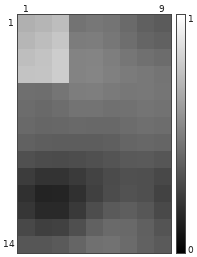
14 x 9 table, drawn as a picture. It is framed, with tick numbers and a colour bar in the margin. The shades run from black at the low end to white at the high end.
The top left is the roughest part. There are no regular stripes. The bottom left is the ninth with the lowest average. The ninth with the highest average is the top left. In the top left lies a patch that is higher than the rest.
